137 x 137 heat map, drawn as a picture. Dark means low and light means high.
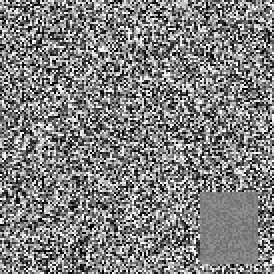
An odd patch, calmer than its surroundings, sits in the bottom right. The histogram is flat. The halves do not mirror each other. There is no overall slope. Fine speckle covers the field. There are no regular stripes.
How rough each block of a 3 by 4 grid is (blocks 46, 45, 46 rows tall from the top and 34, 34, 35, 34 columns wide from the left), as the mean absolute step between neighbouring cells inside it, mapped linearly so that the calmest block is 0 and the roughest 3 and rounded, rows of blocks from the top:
3 3 3 3
3 3 3 3
3 3 3 0
